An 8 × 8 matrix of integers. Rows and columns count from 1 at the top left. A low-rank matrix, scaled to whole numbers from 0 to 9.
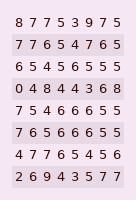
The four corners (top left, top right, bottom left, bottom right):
8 5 2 7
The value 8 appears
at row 1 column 1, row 4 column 3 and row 4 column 8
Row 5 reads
7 5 4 6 6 6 5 5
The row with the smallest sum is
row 4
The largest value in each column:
8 7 9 6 6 9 7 8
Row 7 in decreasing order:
7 7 6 6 5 5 4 4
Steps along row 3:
down down up up down same same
